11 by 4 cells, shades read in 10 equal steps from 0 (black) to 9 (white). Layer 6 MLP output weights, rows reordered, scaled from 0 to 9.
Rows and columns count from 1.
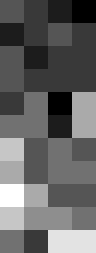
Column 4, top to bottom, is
0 2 2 2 6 6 3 4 3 4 8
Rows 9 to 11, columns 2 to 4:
6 3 3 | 5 5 4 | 2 8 8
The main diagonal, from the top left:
3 2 2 2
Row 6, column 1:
4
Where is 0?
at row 1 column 4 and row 5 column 3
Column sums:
49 34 33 40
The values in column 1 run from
1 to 9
